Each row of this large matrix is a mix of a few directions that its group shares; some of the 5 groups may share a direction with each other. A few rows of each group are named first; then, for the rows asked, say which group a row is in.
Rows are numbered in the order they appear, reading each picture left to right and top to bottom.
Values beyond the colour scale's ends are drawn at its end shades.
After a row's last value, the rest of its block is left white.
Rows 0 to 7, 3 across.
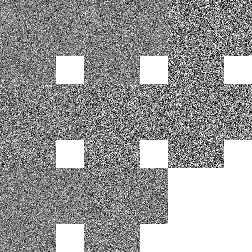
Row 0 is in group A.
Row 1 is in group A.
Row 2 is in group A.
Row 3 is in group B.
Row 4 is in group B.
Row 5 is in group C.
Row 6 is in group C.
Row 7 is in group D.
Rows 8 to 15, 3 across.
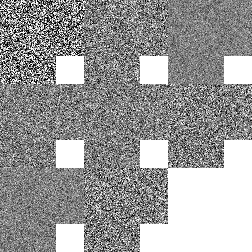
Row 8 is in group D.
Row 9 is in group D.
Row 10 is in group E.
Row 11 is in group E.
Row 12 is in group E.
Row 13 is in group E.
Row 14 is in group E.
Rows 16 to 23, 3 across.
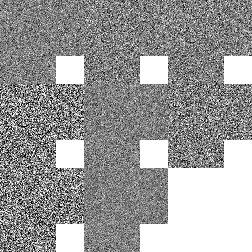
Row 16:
A
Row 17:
B
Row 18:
D
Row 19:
D
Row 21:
A
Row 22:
E
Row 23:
D
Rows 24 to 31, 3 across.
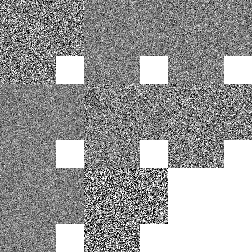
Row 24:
D
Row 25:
A
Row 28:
A
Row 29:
C
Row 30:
D
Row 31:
A
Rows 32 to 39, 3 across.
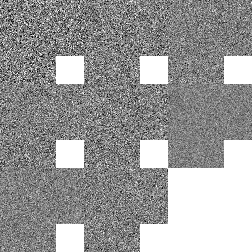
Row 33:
A
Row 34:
E
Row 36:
C
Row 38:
B
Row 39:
E
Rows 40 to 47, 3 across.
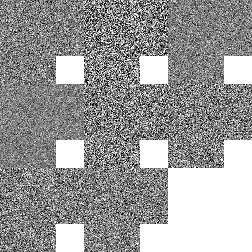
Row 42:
C
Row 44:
C
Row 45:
A
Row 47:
A
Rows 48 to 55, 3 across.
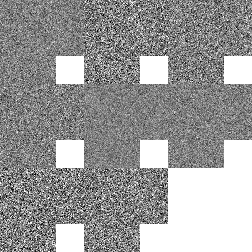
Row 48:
E
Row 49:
A
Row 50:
B
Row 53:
C
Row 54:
C
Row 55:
B
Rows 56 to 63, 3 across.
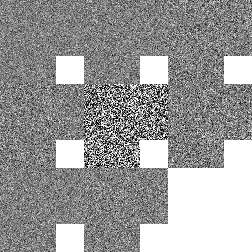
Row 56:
A
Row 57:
C
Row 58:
B
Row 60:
B
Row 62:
C
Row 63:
D
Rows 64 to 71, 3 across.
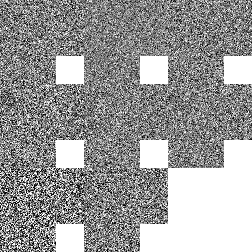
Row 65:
C
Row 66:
C
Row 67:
A
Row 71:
C
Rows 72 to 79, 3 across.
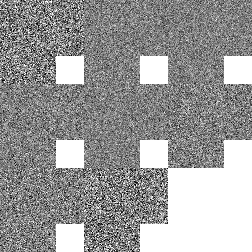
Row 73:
B
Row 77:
D
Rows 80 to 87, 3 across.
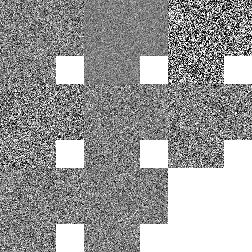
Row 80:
E
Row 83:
D
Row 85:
E
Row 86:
D
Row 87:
E
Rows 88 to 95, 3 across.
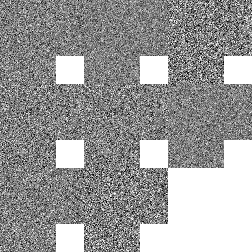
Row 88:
B
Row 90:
B
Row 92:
B
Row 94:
E
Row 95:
B
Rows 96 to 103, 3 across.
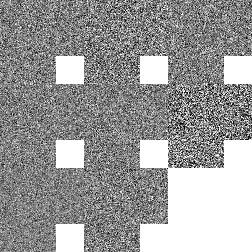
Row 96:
E
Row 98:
E
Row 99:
C
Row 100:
E
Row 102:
E
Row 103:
B
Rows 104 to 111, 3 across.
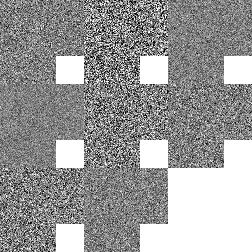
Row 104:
D
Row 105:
C
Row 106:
C
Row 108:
D
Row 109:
C
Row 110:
C
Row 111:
A
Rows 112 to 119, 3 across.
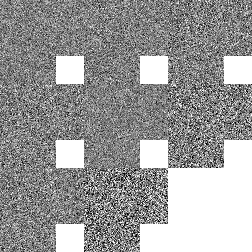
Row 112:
E
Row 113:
D
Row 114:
E
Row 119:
E
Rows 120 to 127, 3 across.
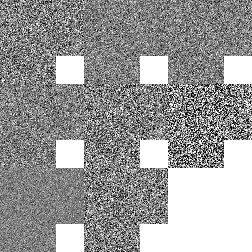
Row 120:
B
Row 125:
B
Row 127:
D
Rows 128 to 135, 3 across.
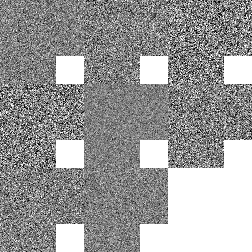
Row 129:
E
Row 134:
D
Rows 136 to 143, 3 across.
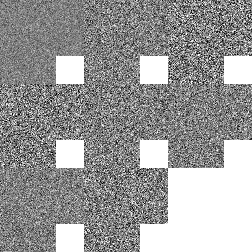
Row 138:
C
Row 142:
E
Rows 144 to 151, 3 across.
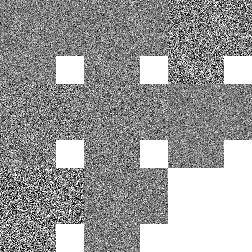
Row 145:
A
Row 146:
A
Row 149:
C
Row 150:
D
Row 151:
D
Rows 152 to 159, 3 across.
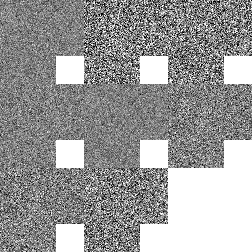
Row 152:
A
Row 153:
E
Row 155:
E
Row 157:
D
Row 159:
B
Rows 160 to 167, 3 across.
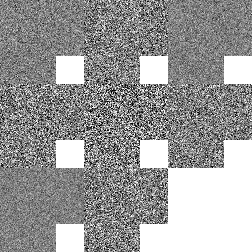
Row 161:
D
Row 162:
A
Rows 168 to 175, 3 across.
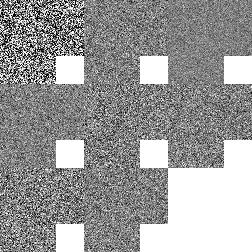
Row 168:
E
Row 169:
E
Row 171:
A
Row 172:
D
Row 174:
E
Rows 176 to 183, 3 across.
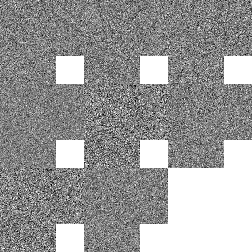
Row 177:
A
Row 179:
D
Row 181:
E
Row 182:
E
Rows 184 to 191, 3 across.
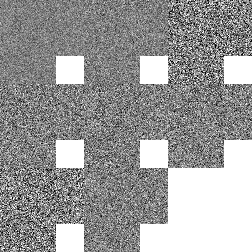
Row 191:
A
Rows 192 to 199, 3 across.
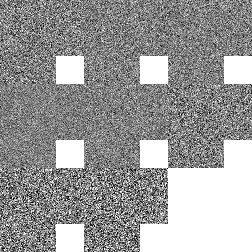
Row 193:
B
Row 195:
D
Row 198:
B
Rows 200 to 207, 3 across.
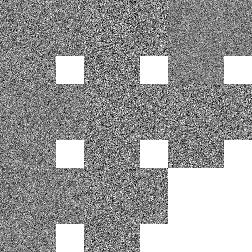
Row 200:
C
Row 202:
D
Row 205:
C
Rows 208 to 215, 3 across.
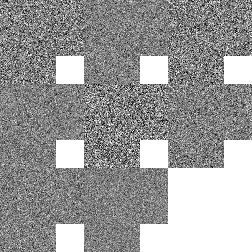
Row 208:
C
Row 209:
E
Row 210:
B
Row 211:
A
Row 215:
E
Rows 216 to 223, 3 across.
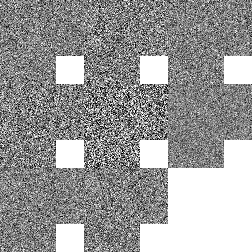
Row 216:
D
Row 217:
D
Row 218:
B
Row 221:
B
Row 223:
A
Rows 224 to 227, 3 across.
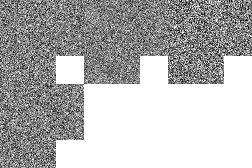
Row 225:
A
